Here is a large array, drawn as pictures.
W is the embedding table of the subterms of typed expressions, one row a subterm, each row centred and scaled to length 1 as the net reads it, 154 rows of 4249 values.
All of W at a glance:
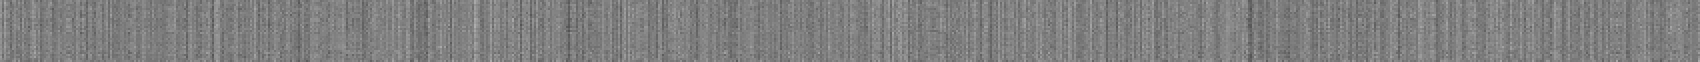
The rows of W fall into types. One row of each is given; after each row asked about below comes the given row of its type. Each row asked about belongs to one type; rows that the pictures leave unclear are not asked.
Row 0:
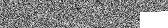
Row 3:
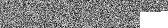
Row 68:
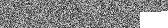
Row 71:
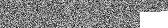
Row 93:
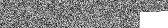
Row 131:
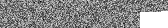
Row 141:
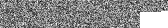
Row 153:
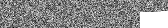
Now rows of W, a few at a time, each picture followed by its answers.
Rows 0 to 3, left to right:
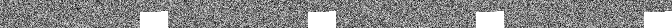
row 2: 153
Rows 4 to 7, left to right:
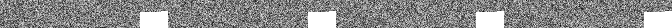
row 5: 3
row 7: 0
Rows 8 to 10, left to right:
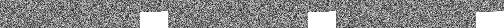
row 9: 68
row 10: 153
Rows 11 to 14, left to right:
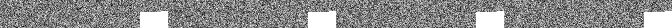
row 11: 0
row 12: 141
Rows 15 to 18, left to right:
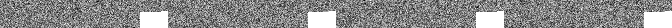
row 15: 68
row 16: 153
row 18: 93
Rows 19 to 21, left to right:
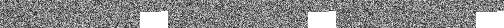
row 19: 141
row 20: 93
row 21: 141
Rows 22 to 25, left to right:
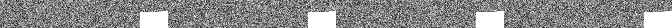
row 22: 131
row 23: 141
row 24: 93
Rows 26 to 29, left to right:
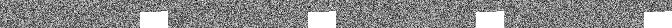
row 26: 131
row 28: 93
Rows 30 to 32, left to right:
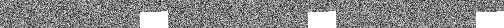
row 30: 68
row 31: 71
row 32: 3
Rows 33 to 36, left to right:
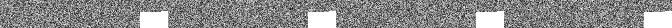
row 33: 3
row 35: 68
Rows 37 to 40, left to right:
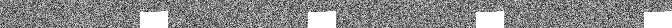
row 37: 71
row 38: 93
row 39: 131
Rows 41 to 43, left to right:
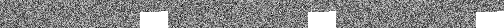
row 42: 71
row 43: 131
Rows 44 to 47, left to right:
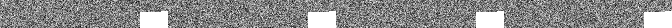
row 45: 68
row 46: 3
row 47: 153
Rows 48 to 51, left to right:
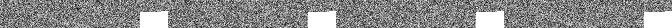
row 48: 0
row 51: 3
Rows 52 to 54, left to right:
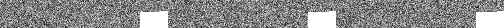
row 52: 93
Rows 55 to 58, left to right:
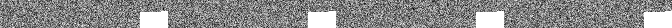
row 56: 93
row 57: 0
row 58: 68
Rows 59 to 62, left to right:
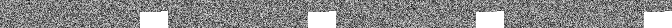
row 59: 68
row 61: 0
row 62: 93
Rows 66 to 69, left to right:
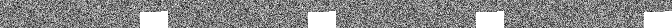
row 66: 68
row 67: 68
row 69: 93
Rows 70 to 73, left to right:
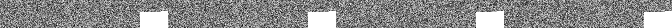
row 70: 71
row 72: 153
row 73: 93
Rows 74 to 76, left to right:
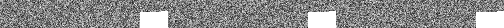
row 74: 93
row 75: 131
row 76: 3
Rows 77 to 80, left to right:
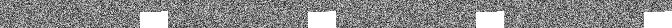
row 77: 68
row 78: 153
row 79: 68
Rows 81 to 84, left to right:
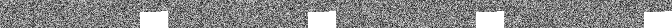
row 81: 71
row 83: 3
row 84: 0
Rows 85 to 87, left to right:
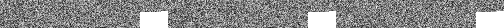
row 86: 141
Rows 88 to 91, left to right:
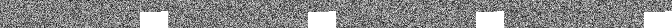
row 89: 0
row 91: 141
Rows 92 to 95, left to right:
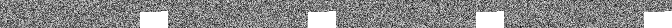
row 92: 131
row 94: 0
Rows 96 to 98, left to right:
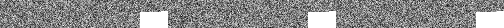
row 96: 131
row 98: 153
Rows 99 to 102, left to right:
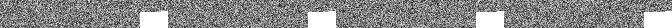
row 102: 131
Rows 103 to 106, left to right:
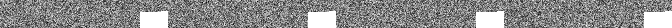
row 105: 3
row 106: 141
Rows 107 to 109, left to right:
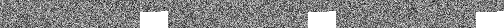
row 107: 0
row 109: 68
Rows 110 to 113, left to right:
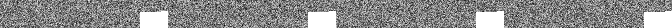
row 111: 0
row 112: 3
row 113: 68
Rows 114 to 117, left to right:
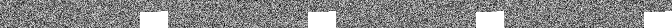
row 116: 153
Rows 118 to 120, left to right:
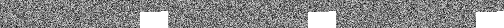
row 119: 0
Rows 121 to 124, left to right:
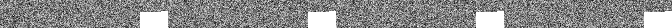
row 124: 3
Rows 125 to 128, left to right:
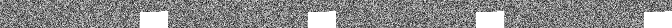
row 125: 93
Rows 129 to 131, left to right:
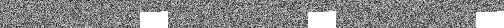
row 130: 153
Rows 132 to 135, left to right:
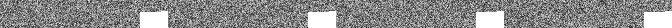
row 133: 131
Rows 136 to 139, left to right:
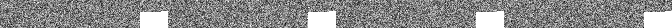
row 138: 93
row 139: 68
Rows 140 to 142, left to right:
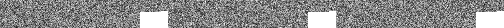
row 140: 131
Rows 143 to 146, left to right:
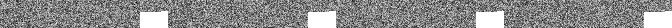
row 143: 141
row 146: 93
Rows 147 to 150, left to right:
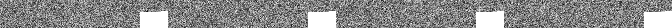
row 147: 71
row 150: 153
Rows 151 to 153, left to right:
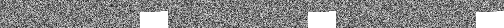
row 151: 153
